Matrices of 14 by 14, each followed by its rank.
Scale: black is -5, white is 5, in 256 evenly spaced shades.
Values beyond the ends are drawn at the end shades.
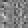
three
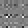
two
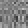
three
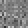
three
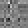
two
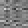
two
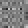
two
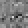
three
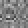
three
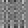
two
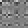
two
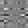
two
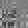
two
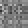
two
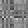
two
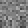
three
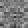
three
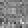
three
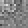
three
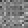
three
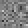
three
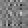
two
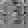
three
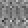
three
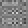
two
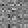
three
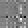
two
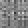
three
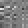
two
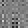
two
